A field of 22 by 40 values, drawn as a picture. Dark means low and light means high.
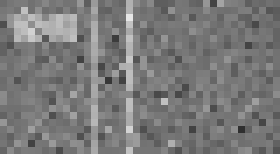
Odd patch: higher, in the top left. Odd lines: columns 14 and 19. Histogram: skewed, a long tail of high values. Ninth with the highest average: top left.
